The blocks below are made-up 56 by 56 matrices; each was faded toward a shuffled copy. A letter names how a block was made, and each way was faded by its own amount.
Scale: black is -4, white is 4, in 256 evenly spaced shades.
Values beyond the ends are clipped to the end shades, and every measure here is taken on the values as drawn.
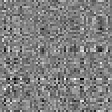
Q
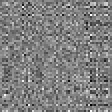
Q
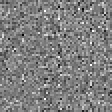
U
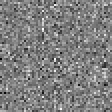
U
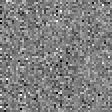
U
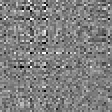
Q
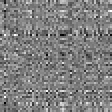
Q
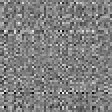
Q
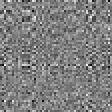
Q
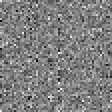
U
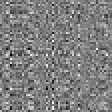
Q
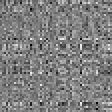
Q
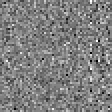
U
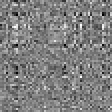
Q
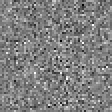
U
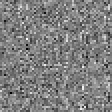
U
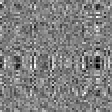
Q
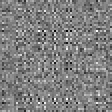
Q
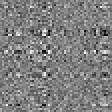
Q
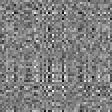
Q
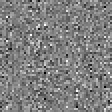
U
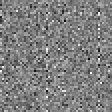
U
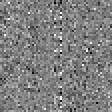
U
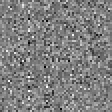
U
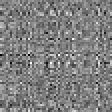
Q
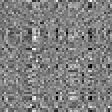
Q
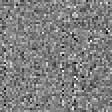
U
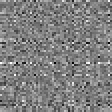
Q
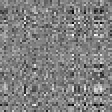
Q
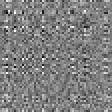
Q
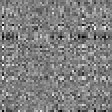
Q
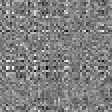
Q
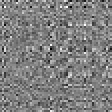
Q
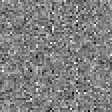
U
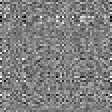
Q
